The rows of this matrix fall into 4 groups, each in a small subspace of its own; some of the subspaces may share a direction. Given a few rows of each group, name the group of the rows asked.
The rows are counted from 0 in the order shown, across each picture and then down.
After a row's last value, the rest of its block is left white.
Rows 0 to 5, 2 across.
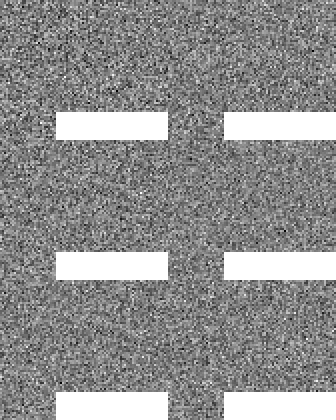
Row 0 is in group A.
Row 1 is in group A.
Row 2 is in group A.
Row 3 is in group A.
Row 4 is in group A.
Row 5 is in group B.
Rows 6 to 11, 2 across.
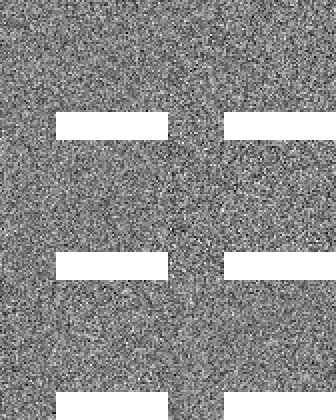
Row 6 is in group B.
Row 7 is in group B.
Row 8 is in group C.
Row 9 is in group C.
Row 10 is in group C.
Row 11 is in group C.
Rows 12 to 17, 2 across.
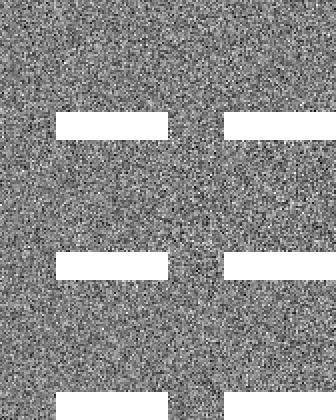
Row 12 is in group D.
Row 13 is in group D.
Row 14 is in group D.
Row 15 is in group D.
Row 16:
B
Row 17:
D
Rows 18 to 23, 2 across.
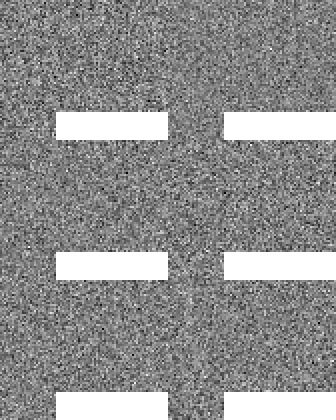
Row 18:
B
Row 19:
D
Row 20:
D
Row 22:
D
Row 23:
C
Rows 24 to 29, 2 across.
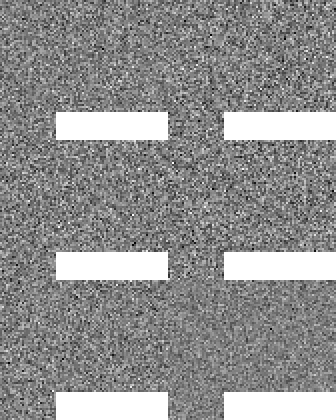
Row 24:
D
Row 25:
B
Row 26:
D
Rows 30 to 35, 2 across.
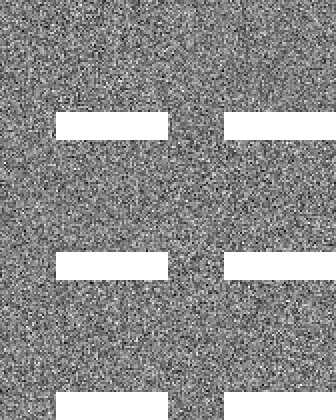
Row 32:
B
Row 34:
D
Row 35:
A
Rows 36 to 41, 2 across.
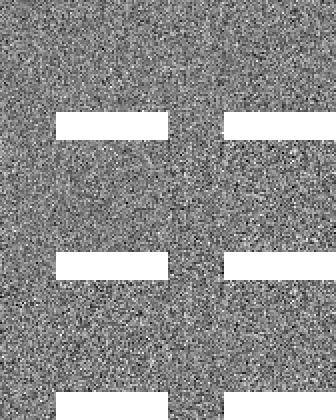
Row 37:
C
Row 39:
C
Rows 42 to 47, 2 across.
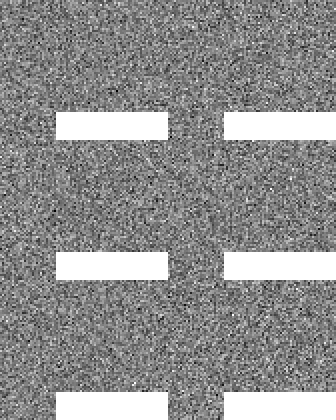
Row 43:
D
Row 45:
B
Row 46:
D
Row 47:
A
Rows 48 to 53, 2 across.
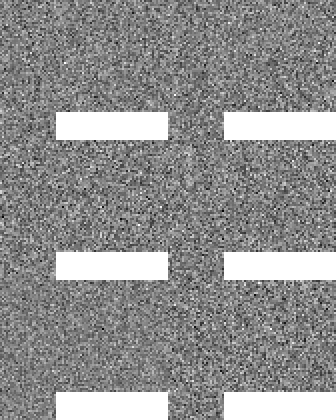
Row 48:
D
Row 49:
C
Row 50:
A
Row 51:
C
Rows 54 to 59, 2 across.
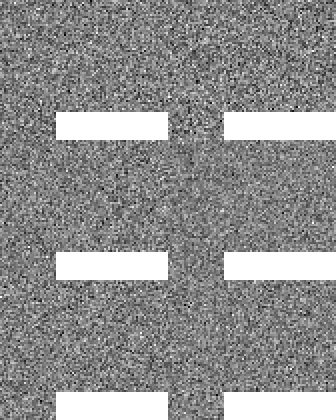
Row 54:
C
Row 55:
A
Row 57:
C
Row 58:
A
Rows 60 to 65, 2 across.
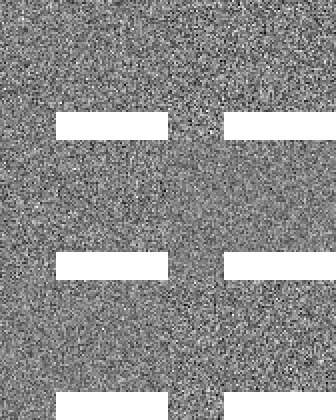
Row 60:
A
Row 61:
C
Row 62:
B
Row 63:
D
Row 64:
D
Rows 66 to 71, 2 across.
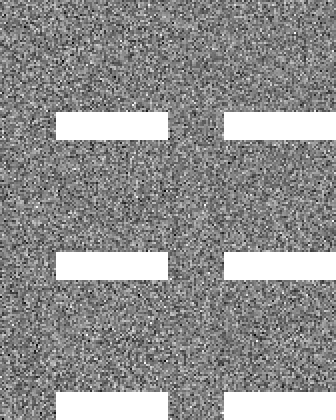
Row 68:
B
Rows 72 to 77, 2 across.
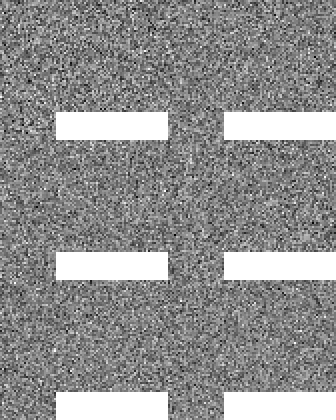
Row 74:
B
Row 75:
C
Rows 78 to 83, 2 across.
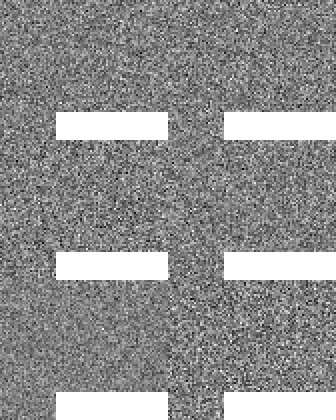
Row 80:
D
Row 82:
D
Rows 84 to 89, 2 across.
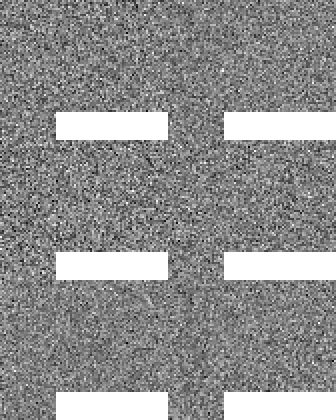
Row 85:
C
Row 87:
A
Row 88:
C
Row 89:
C
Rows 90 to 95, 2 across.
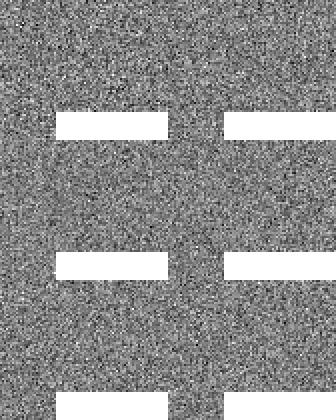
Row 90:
A
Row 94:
A
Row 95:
D
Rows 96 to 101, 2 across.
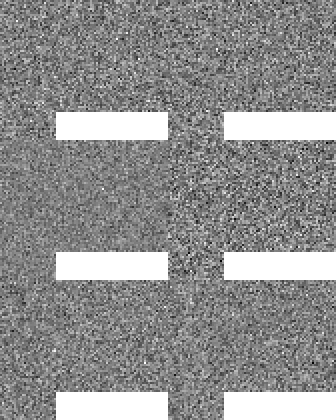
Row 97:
A
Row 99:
A
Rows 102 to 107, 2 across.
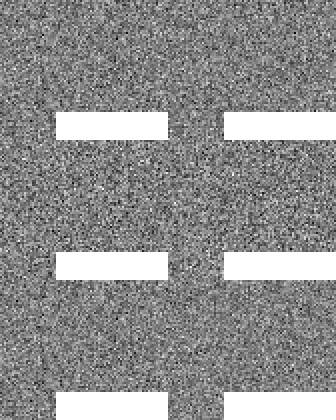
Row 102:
B
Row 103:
B
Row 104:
D
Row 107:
A
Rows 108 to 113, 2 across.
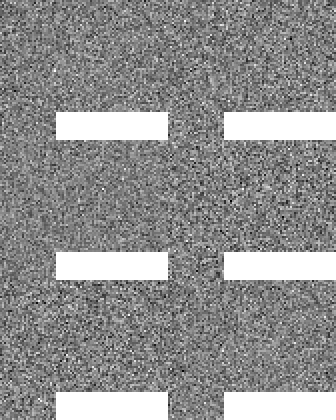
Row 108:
C
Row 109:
B
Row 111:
D
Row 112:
A
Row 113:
C
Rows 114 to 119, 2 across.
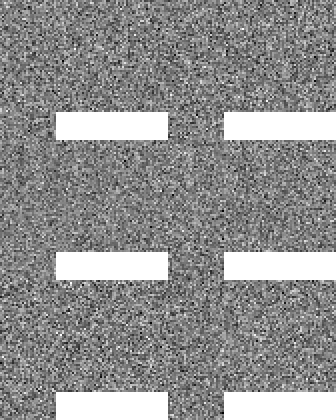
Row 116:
C
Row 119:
C
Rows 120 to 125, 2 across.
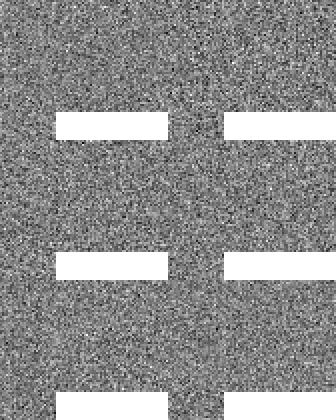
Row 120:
C
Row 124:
C
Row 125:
A
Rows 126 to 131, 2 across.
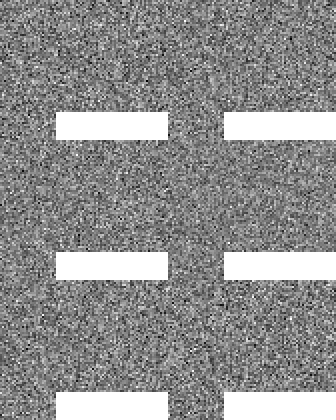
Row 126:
B
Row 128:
D
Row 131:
B
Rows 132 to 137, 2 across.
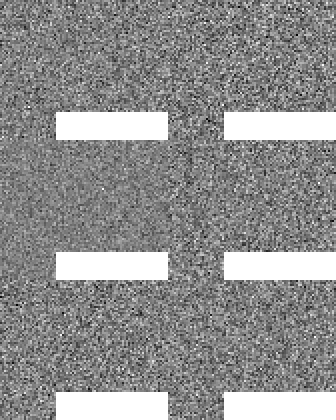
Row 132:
D
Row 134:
D
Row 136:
A
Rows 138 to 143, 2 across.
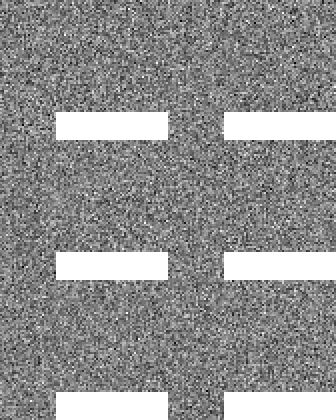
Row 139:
C
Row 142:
D
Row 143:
C
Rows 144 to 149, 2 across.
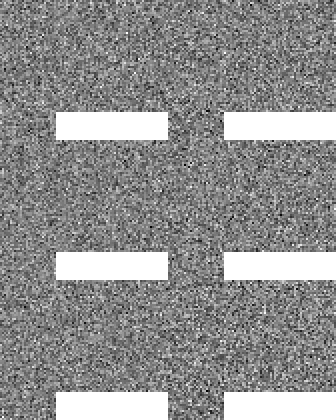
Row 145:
A
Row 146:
C
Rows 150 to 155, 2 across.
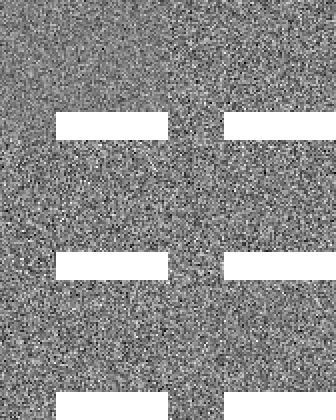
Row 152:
A
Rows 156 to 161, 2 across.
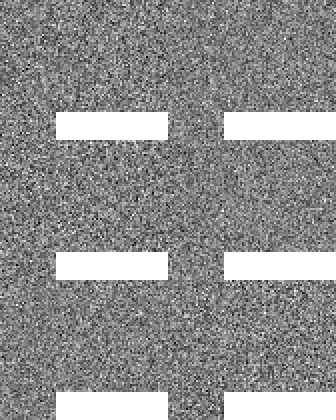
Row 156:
B
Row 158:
D
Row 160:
A
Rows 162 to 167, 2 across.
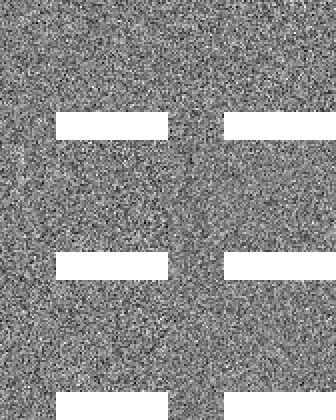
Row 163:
B
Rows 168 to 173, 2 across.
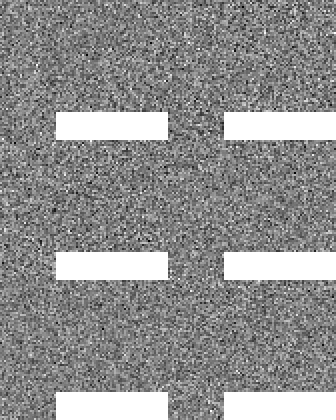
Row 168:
C
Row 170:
C
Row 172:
B
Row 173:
A
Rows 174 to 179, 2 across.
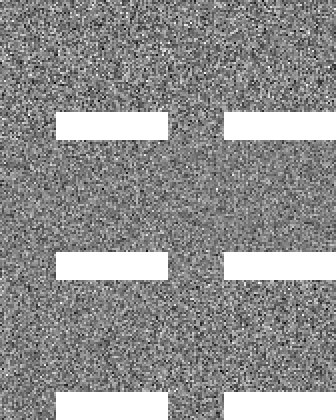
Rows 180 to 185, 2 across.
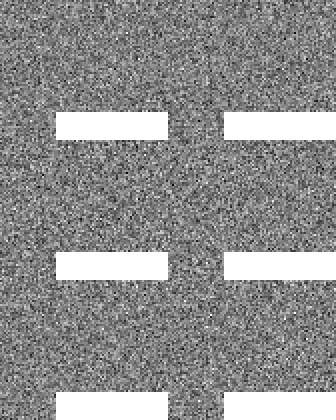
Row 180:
D
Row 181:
D
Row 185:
B
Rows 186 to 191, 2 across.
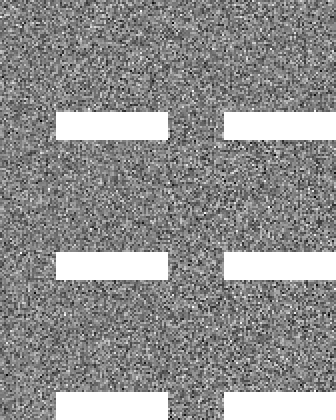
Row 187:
B
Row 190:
C
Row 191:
D
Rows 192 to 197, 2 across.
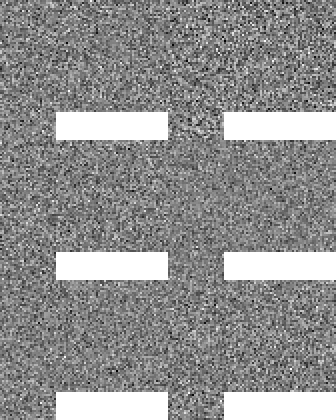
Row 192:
A
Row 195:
D
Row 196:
A
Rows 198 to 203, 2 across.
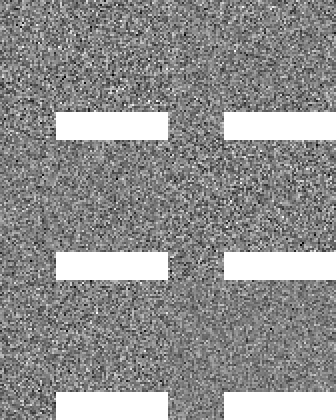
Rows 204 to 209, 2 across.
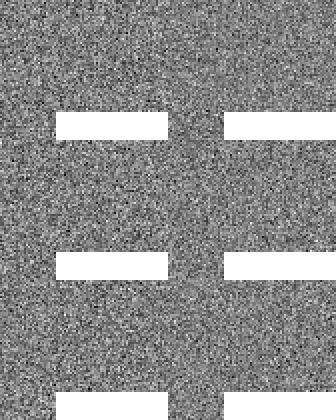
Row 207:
D
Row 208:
A
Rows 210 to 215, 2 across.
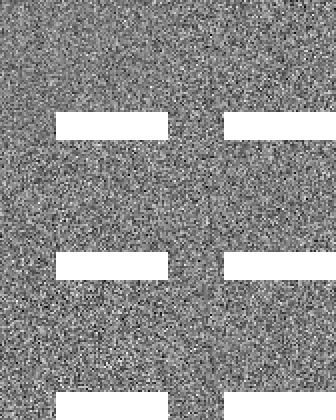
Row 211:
B
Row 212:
A
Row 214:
D
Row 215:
B
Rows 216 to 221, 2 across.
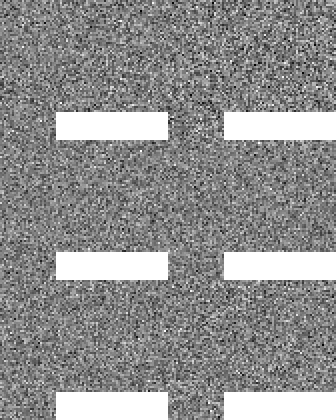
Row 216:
A
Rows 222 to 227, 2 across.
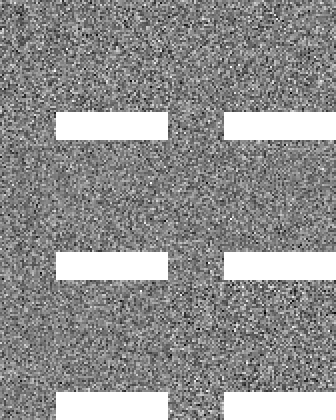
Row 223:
A
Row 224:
C
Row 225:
A
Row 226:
A
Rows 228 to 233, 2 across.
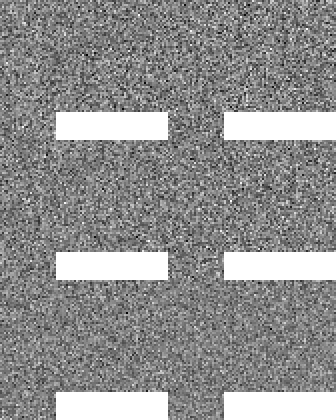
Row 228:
C
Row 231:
D
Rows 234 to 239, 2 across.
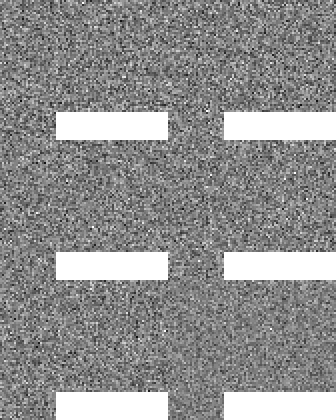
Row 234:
A
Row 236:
A
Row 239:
D
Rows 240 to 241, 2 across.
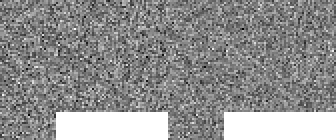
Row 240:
B
